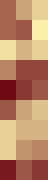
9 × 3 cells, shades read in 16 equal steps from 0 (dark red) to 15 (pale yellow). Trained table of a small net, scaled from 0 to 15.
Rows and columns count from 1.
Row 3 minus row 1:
8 1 0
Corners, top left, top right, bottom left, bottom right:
6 13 1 3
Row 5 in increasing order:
0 3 5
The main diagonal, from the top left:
6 5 13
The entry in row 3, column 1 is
14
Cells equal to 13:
4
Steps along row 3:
down up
